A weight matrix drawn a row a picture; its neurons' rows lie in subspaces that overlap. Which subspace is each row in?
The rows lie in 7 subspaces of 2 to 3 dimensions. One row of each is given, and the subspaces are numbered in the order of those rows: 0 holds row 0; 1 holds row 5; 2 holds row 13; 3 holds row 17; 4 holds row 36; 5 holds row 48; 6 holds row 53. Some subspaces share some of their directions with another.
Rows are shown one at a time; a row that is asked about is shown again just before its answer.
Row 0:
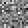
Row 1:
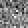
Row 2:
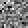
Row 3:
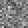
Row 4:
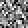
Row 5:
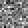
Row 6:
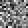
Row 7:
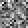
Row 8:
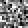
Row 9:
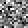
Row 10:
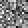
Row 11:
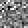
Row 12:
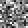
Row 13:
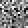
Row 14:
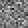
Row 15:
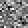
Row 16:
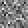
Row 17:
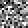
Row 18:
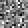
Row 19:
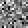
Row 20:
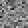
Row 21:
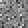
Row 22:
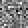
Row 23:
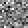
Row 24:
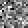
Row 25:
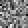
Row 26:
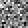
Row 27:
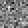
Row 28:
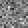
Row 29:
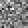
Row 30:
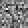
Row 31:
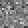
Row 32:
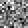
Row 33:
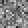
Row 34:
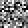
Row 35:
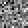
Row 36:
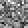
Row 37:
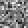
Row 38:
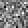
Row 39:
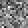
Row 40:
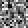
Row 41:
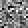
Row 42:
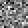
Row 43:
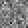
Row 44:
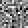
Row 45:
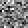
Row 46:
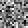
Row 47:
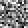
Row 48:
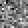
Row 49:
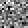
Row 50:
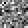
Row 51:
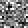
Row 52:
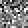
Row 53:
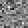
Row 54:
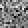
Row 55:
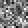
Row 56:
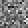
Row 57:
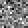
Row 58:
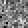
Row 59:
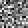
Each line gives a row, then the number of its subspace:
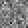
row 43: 4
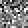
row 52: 2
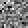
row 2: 3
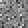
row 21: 3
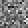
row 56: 0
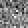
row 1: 2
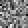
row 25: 1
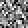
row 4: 4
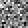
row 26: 3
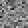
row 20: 6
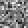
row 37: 4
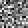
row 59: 1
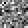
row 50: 0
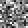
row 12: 5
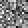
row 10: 6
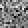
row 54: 2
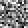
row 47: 4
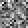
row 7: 4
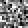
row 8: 5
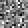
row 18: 3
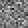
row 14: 5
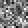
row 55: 6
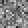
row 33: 6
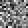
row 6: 1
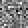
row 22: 0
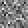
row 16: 4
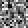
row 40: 4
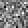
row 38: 5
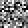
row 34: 5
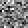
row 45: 5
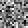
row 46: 5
